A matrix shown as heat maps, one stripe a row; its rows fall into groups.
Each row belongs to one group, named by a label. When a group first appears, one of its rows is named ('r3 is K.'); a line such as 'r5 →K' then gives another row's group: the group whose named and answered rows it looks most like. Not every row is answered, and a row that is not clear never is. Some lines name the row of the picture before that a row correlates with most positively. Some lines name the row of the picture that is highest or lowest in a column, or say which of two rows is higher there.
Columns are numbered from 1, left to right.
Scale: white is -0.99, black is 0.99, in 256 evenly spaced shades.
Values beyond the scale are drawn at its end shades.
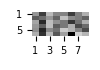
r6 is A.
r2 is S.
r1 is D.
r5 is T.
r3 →D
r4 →T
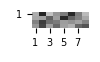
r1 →D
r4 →T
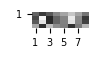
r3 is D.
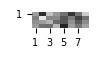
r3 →T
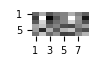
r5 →T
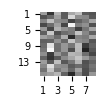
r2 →S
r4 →S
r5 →D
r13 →T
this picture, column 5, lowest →4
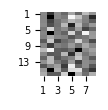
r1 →A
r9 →A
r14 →S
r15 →T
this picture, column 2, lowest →10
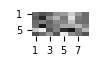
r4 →A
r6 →S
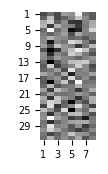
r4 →D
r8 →T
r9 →D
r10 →A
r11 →T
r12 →D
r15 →S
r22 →D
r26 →T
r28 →A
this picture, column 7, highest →27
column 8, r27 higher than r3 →Yes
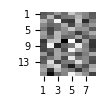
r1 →S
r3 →T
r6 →D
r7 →T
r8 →S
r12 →S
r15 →D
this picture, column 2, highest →16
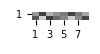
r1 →D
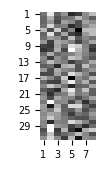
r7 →S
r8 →D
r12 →T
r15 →D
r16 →S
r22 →D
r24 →T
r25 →T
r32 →S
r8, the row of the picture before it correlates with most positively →1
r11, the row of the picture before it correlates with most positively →2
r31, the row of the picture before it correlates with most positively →2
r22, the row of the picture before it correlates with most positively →1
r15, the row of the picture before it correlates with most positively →1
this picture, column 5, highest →17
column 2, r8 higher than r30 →Yes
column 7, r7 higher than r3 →Yes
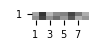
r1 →D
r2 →A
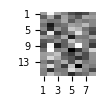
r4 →A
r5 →T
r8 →S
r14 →S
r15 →T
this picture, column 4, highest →14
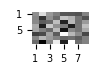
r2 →T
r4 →D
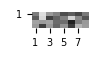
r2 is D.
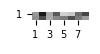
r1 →T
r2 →D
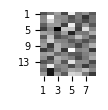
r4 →S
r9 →D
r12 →D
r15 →A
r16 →T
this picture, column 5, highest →6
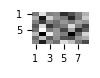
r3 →A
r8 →T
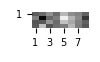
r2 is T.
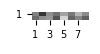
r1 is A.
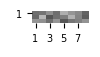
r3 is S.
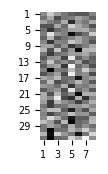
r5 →A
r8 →T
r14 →S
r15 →A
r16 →S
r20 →S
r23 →D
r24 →A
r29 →S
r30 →A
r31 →D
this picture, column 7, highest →22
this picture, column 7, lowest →32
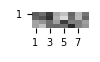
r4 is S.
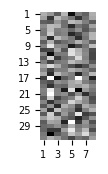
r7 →D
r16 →D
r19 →A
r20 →S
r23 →T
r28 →S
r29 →S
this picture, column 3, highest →17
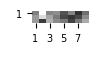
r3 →D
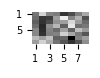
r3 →A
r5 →A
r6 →T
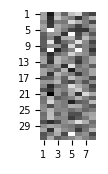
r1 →T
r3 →T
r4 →D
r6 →S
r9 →S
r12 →D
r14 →S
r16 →D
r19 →T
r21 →A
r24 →T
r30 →D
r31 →S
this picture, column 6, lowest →10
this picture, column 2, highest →21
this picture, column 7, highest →5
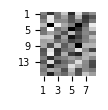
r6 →S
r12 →A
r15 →S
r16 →A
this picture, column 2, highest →4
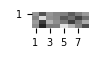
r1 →D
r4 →T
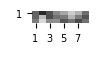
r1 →A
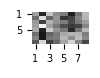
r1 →D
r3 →D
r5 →D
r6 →A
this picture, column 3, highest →8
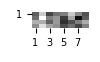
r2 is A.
